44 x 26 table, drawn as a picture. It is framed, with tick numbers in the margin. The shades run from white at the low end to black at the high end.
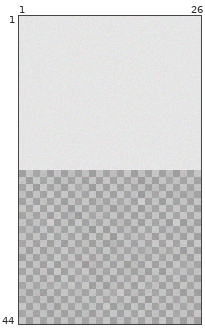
It is made of 2 by 1 panels. Panel 1,1: very low, flat. Panel 2,1: low, checkered.
